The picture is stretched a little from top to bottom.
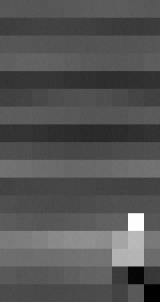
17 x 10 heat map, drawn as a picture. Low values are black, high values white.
Streaks run across, left to right. Values change most from cell to cell in the bottom right. In the bottom right lies a patch that is rougher than the rest. Most values sit low, with a long tail of high ones.
